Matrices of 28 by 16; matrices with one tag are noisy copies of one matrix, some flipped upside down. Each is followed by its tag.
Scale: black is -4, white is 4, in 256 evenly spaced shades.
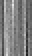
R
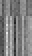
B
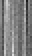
R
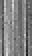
R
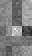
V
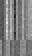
B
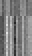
B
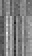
B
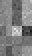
V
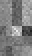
V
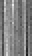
R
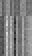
B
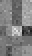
V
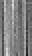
R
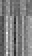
B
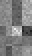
V
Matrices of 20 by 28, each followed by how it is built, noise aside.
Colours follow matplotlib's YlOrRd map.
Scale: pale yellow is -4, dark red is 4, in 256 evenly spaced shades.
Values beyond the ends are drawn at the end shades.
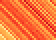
Toeplitz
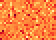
noise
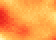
smooth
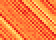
Toeplitz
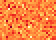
noise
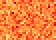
noise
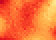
smooth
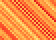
Toeplitz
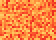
noise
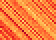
Toeplitz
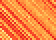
Toeplitz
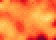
smooth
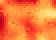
smooth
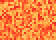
noise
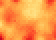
smooth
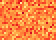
noise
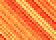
Toeplitz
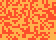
noise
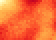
smooth
